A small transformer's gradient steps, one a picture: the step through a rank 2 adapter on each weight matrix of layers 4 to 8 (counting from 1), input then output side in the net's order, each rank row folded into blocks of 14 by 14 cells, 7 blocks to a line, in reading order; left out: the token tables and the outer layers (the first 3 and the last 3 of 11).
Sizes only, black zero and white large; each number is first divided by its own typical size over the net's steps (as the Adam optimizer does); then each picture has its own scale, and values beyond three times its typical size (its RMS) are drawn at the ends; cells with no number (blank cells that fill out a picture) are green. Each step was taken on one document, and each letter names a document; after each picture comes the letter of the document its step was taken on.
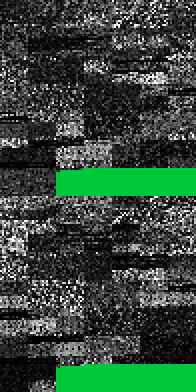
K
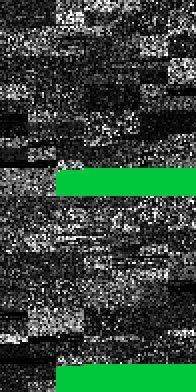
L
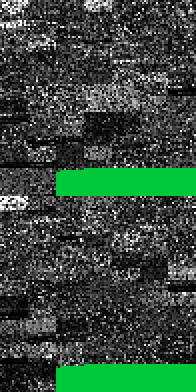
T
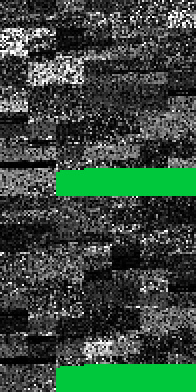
K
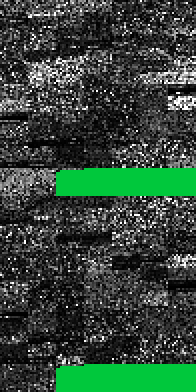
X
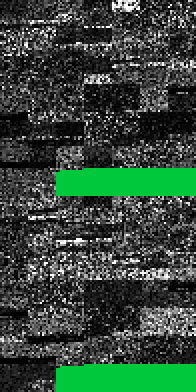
L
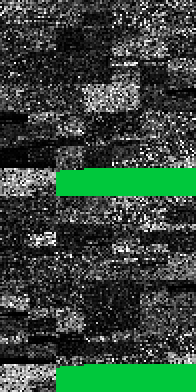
L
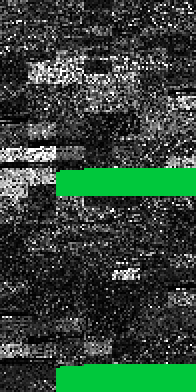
T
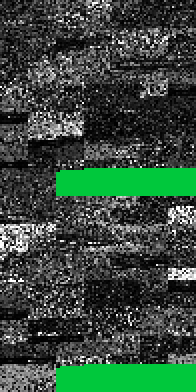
L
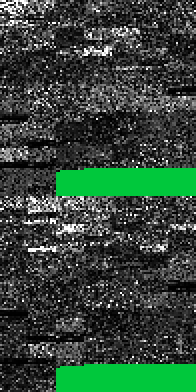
X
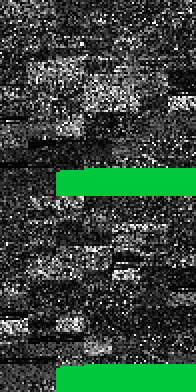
T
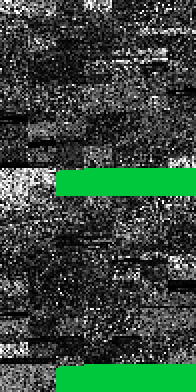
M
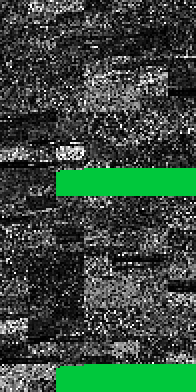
M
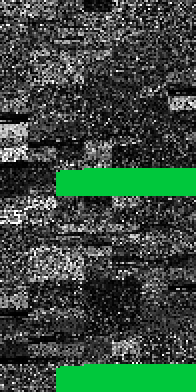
K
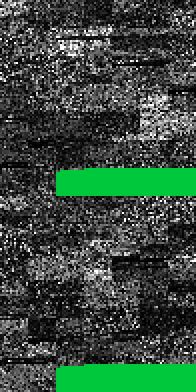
M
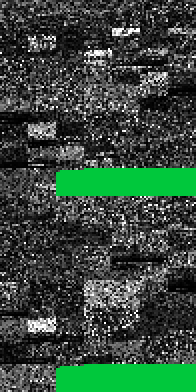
M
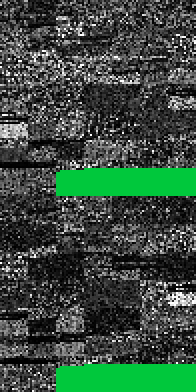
K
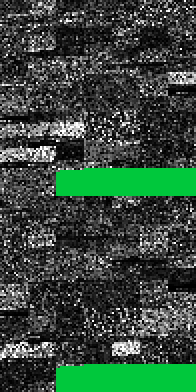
M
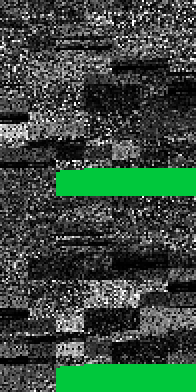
K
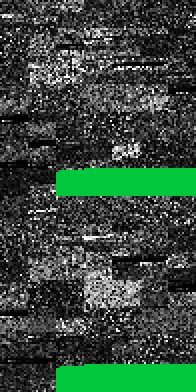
M
